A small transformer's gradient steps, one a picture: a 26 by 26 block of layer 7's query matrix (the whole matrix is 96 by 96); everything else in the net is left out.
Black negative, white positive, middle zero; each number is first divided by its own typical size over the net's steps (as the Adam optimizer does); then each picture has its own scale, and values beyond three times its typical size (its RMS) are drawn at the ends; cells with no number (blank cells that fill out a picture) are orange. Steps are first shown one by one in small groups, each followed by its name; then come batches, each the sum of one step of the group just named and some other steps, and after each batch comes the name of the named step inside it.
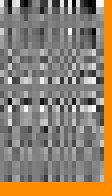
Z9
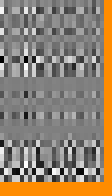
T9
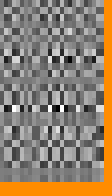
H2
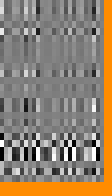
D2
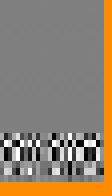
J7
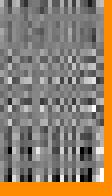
Z9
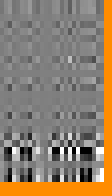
J7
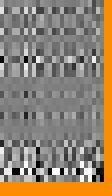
T9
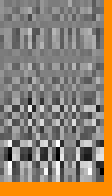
D2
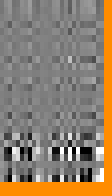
J7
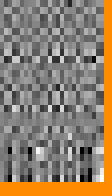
H2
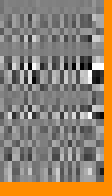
J7
